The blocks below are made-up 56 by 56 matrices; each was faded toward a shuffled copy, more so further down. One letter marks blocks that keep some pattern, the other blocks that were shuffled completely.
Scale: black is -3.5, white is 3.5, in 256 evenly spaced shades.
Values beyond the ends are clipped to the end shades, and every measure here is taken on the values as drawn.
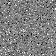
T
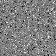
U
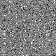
U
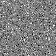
U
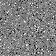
U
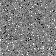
T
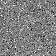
T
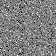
T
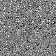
U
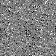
U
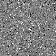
U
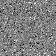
U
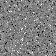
T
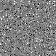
U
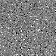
U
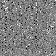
U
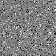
U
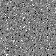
U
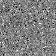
U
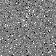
U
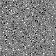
U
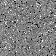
U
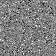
T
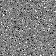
T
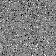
U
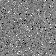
T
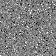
T
